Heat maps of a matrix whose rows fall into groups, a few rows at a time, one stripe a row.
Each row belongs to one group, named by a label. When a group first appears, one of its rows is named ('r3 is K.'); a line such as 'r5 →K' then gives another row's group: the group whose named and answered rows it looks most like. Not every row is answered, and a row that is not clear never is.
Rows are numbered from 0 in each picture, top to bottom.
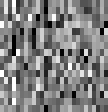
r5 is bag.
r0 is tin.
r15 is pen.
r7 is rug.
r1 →tin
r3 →pen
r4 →bag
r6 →bag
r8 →tin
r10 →pen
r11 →tin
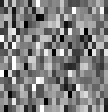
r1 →bag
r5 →rug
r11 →tin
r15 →bag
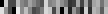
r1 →rug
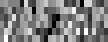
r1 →bag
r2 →tin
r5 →tin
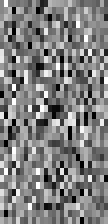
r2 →pen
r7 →pen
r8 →rug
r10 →rug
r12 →tin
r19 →rug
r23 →rug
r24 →tin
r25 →pen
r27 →rug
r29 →pen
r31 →rug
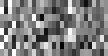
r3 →tin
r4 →pen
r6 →rug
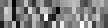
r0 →bag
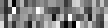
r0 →bag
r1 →tin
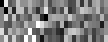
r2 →tin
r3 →tin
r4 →pen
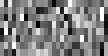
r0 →pen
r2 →bag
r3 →pen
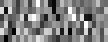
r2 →tin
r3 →rug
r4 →rug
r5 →tin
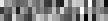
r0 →pen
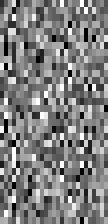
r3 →rug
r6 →bag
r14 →tin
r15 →pen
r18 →pen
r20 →rug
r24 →rug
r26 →bag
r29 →bag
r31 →rug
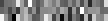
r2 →rug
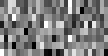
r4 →bag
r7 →pen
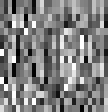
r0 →bag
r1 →bag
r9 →bag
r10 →bag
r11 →pen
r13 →tin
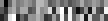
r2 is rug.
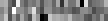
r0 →rug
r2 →tin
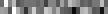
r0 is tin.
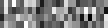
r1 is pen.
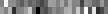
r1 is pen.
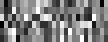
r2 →rug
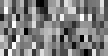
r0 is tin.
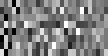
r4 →bag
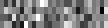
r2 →tin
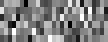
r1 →pen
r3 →rug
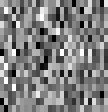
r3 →rug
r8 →pen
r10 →rug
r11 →tin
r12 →tin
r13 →tin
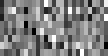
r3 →bag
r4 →bag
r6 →pen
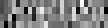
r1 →bag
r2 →bag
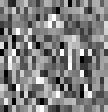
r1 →tin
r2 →pen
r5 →bag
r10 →tin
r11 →tin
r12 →rug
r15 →tin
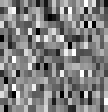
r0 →pen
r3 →pen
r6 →rug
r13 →rug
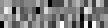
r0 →pen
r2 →rug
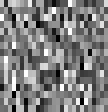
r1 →pen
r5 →tin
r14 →rug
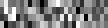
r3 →bag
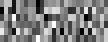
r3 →pen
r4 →rug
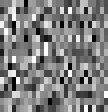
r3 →rug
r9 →rug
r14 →pen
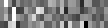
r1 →tin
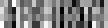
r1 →rug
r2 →rug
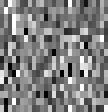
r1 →tin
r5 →bag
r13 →pen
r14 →tin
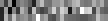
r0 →bag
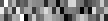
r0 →tin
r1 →rug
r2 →bag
